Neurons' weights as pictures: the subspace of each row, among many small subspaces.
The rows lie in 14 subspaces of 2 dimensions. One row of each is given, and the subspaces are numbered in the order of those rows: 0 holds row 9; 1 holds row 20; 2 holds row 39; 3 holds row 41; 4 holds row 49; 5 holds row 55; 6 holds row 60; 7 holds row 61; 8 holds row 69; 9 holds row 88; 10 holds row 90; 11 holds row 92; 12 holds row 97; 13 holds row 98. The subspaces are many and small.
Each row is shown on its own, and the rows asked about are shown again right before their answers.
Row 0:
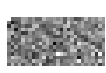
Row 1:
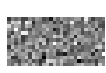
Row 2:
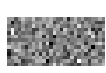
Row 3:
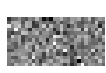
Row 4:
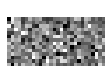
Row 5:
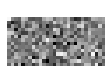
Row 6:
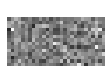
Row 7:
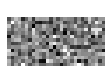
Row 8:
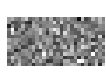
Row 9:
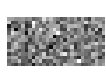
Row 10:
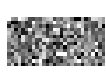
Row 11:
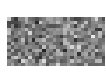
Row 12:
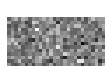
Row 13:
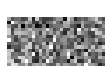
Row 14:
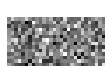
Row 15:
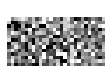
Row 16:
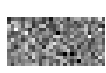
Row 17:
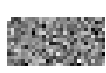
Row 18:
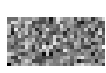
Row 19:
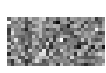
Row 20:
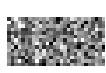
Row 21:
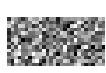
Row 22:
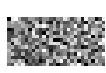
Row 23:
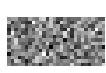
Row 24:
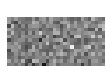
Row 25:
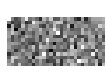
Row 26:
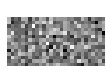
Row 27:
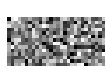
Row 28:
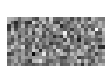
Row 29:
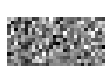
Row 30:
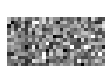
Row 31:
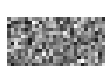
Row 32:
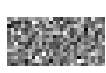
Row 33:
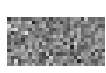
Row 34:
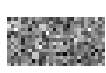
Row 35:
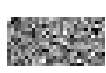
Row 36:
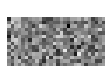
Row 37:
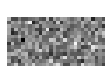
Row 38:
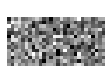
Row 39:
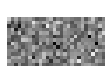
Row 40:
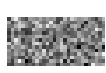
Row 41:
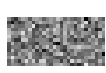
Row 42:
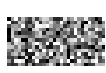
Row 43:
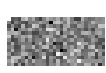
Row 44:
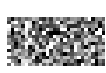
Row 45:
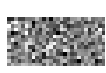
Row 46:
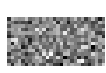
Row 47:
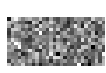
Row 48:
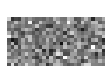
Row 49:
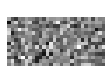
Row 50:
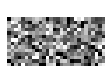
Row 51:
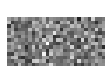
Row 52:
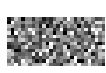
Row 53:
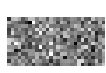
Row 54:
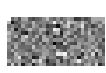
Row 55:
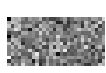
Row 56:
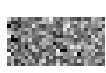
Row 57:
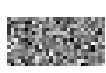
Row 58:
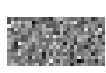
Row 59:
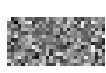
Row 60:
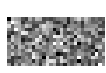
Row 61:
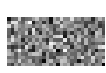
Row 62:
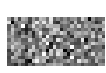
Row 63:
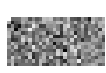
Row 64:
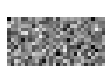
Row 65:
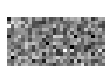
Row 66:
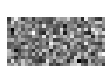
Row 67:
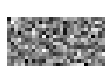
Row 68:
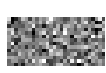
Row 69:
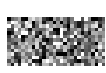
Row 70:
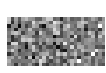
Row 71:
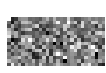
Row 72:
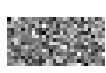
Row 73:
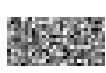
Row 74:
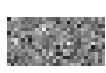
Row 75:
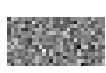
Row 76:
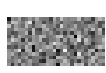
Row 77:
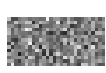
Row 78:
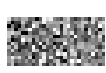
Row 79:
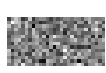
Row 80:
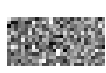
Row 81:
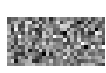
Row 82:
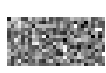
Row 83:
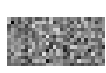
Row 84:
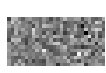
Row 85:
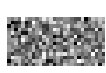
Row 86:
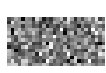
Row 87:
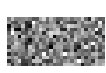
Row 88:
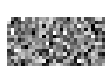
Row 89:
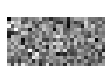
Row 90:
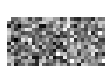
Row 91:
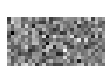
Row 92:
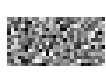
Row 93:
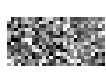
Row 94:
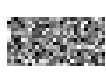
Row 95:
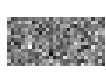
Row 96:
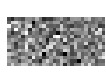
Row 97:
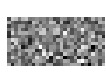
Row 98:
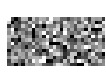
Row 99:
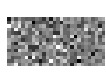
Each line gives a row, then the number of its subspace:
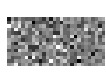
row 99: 2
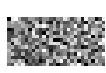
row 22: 9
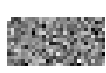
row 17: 9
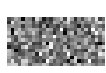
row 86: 9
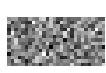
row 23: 11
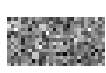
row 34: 5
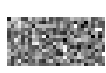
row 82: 1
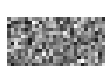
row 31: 2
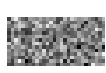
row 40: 1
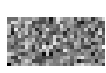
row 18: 11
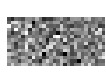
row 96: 0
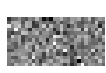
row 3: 10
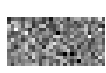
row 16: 0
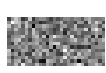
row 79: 3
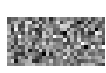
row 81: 7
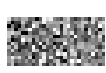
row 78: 10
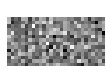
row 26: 1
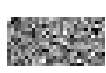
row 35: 13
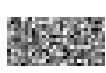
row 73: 3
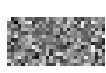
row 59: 8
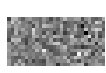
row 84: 13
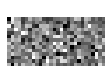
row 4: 6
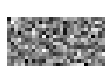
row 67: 13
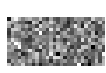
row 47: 5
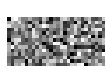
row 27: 13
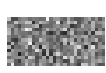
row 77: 10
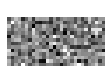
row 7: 3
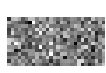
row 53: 5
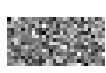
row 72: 9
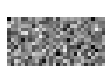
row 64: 7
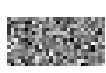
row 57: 10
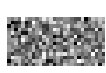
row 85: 6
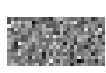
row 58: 2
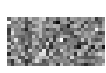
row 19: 4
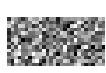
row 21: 7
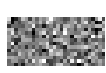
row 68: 13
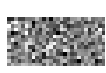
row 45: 0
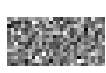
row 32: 2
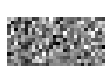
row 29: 11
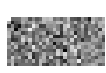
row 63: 10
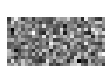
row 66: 9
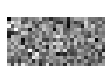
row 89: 5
